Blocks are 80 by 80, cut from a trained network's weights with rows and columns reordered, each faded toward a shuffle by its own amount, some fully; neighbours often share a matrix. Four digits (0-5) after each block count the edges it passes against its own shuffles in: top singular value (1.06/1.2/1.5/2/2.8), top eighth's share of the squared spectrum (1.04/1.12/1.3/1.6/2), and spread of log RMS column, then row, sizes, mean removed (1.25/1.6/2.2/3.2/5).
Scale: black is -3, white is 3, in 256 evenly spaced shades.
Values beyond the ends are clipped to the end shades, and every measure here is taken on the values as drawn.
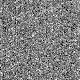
2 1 0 0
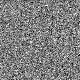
0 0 0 0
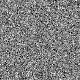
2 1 0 0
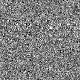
2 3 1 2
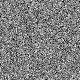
0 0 0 0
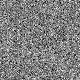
0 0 0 0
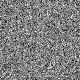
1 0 0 0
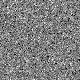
0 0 0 0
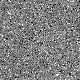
0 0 0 0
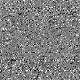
3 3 0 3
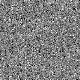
2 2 1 0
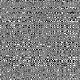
4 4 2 4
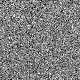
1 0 0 0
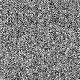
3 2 0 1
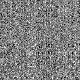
3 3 0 2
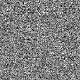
3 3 1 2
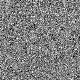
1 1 0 0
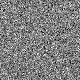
1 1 0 0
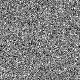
2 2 0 1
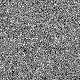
1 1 0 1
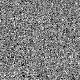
2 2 0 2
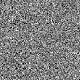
3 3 1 2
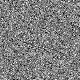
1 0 0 0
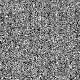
2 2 0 1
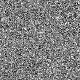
2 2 0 1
